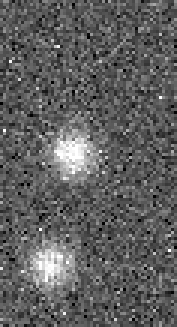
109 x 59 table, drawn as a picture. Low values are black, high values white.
Odd rows or columns: none. Histogram: skewed, a long tail of high values. Ninth with the highest average: centre. Bumps: two.
